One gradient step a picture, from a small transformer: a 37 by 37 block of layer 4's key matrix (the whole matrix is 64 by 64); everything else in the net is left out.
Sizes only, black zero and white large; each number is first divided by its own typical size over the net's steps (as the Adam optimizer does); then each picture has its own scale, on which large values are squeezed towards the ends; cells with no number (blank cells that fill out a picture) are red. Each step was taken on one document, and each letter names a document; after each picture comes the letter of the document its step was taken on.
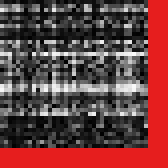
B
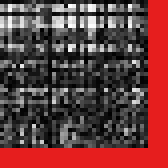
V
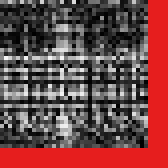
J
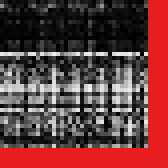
B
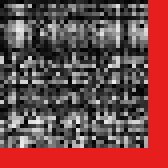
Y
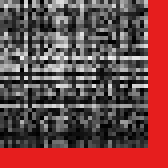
J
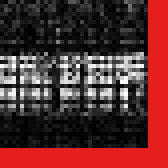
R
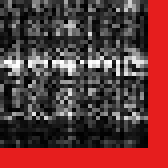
R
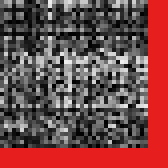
J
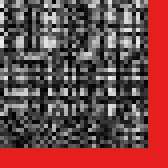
J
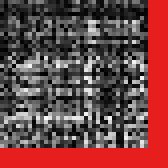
R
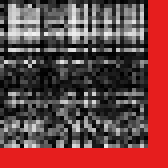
Y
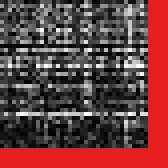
R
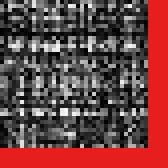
V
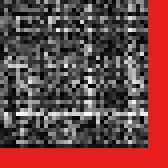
R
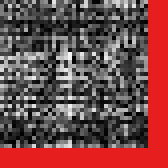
J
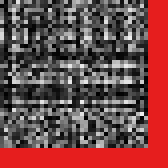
Y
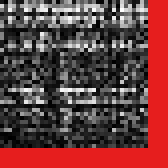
V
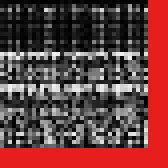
B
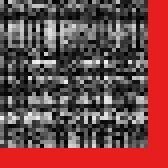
Y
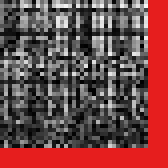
J
